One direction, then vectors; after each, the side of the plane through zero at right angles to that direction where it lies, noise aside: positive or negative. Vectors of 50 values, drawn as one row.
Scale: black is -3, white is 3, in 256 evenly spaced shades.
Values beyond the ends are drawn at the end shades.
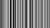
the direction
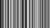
positive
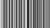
negative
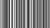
negative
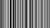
positive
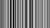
positive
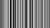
positive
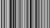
positive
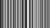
positive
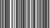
negative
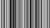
positive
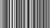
negative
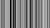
positive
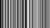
positive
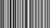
positive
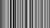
positive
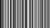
positive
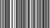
negative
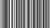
negative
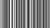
negative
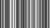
negative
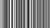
negative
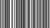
negative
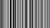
positive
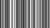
negative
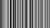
positive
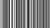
negative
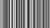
negative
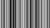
positive
